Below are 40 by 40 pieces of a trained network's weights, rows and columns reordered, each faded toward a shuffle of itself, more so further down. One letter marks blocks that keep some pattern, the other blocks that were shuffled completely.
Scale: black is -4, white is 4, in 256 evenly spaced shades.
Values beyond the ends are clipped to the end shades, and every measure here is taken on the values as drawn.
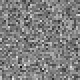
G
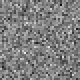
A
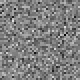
A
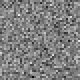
A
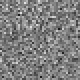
G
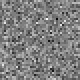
G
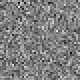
G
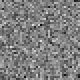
G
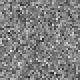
A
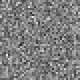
A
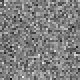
A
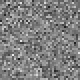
G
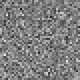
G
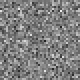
G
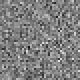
G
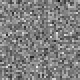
A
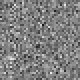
G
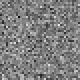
G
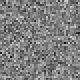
A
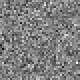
A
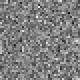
G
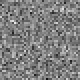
G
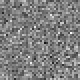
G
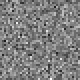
A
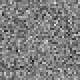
A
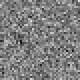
A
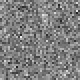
A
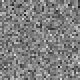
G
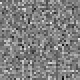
G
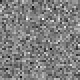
A
